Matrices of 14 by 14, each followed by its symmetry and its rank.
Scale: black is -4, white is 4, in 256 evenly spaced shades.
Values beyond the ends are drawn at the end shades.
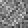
symmetric, full rank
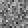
neither, full rank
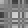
symmetric, rank one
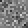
symmetric, full rank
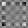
symmetric, rank one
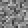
neither, full rank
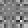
symmetric, rank two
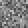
neither, full rank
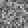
neither, full rank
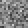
neither, full rank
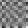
symmetric, rank two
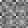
symmetric, rank three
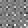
symmetric, rank two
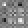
symmetric, rank two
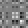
symmetric, rank one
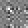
symmetric, rank three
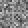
symmetric, full rank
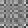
symmetric, rank two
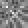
symmetric, rank three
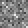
symmetric, full rank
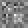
symmetric, rank three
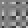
symmetric, rank one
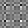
symmetric, rank one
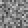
neither, full rank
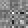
symmetric, rank three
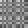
symmetric, rank one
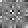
symmetric, rank two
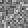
symmetric, full rank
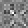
symmetric, rank three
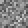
symmetric, full rank
